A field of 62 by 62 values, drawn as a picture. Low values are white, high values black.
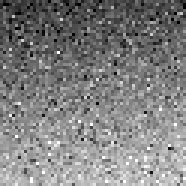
The ninth with the lowest average is the bottom right. The grain is fine, like static. There is an overall slope up to the top. No single row or column stands out from its neighbours.
